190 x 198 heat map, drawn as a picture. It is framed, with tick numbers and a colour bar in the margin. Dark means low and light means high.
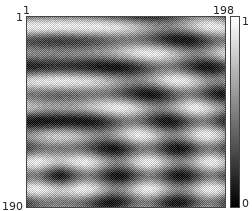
No overall slope runs across the table. Rings spread out from the bottom left. Stripes running across repeat 7 times from top to bottom. On average the colour sits 50% of the way up the scale.
